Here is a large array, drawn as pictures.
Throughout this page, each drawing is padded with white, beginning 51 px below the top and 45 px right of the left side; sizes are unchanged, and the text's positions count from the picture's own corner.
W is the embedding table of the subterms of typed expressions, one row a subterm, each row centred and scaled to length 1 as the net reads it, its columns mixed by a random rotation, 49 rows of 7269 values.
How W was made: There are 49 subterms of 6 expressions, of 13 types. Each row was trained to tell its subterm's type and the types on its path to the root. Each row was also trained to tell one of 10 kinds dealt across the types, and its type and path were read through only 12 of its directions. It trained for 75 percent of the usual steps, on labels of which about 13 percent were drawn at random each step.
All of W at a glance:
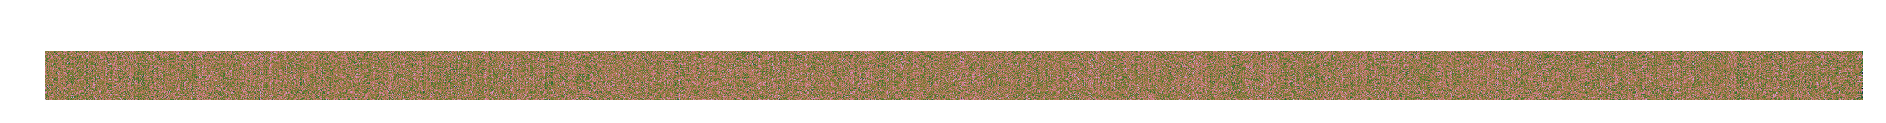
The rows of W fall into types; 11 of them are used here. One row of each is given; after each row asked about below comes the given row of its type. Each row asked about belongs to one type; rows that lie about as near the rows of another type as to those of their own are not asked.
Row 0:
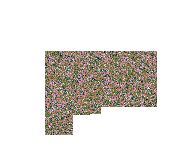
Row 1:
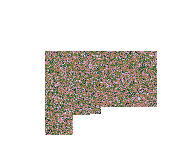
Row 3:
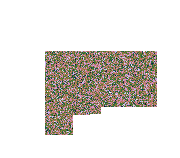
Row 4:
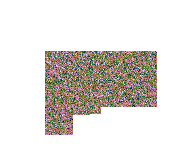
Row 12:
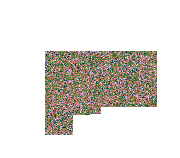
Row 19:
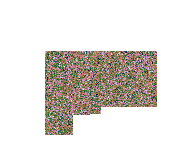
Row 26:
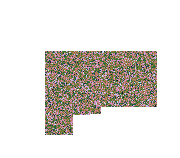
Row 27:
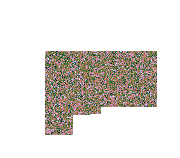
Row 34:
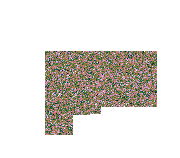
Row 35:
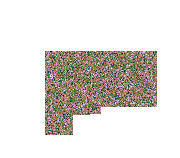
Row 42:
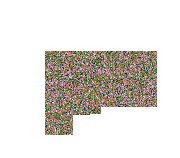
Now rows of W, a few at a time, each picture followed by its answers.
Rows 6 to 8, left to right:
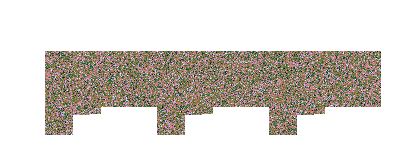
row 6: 27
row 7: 0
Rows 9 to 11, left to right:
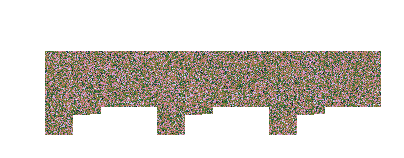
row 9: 1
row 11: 35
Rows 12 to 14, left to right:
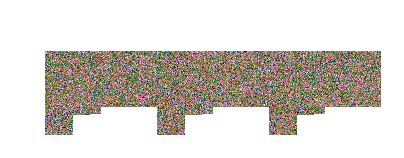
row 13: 19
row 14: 34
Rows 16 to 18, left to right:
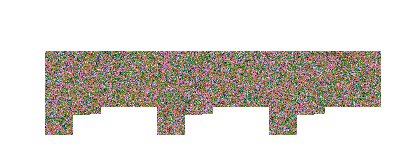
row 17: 4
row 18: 35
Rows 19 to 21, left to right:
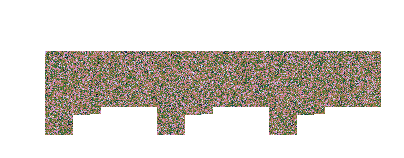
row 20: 27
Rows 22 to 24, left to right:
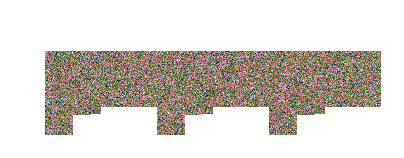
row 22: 42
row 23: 26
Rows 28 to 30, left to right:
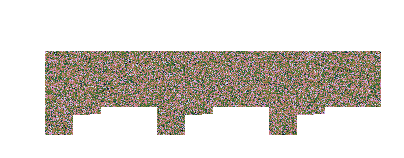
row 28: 12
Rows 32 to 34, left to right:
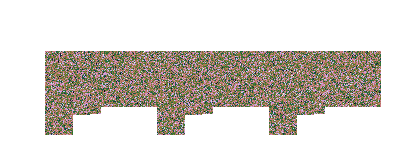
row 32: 0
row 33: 35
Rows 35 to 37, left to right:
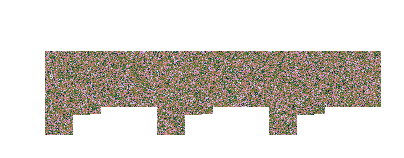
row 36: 34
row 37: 0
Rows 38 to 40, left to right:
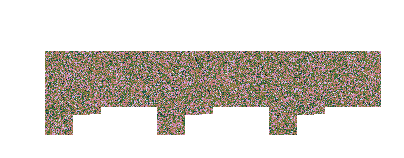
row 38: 34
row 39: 4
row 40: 3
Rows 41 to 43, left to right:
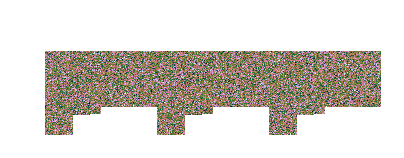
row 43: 12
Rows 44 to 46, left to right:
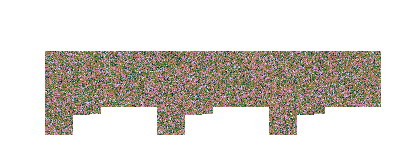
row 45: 27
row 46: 35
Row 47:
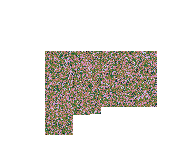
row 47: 1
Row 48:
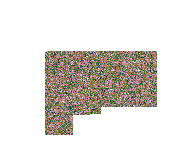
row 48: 0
